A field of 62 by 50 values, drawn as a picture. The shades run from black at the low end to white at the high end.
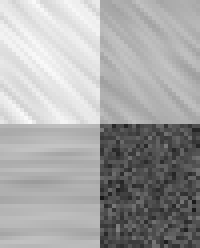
The table splits into 2 rows of 2 panels. Panel 1,1: very high, slanting down to the right, faint in contrast. Panel 1,2: high, slanting down to the right, faint in contrast. Panel 2,1: high, streaked across, faint in contrast. Panel 2,2: low, fine-grained.
